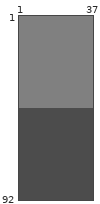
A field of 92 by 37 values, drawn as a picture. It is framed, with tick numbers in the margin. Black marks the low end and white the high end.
The table splits into 2 rows of 1 panel. Panel 1,1: middling, flat. Panel 2,1: low, flat.
